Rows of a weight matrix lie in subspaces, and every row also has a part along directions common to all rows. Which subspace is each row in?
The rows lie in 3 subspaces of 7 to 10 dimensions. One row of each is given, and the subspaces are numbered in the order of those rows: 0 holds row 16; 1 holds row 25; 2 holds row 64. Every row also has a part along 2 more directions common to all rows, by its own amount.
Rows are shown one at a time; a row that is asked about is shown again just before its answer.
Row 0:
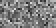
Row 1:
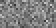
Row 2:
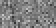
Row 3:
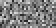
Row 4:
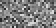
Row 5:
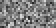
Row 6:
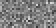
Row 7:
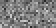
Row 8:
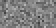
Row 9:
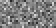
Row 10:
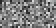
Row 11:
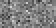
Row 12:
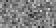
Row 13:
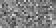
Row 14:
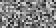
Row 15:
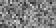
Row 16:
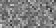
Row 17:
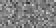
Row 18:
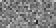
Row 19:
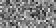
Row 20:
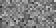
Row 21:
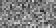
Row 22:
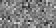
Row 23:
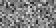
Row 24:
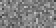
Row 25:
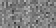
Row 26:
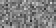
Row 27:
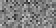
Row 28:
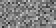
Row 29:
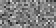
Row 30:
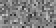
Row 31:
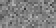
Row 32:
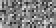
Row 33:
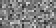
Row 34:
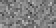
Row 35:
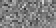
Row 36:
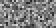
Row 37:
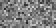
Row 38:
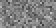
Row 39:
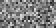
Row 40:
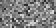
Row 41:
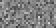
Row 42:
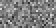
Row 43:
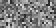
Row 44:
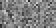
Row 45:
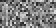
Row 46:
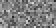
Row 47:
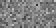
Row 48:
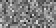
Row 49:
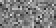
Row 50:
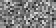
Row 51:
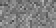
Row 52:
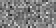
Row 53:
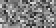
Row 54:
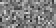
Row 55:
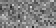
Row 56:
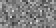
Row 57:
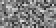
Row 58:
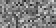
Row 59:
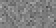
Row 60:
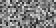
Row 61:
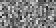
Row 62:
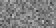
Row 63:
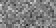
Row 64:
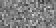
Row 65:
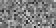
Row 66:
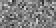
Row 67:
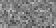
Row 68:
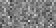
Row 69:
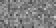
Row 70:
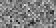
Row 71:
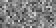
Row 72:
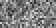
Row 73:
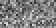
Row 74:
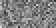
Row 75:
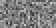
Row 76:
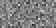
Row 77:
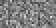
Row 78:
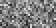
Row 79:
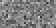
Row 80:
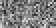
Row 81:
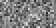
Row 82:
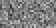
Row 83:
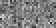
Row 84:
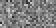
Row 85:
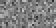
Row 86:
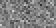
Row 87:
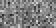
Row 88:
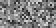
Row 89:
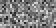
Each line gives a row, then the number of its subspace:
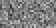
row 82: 1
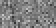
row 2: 1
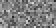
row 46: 1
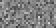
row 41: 0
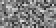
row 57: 0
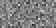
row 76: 0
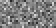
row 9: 2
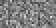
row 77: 0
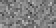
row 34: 0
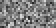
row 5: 0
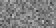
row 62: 0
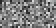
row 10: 1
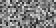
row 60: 2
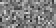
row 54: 0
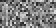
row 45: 0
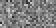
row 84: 1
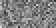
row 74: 1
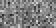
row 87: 1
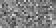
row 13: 0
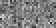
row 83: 1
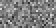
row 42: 1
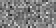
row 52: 1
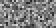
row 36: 0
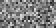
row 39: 0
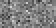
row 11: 1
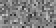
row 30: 2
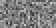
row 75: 0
